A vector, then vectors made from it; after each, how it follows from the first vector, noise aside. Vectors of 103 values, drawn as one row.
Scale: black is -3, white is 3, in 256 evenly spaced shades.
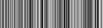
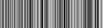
copied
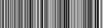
copied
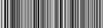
reversed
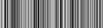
reversed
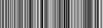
copied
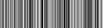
copied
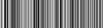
reversed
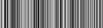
reversed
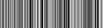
copied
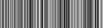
copied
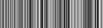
copied
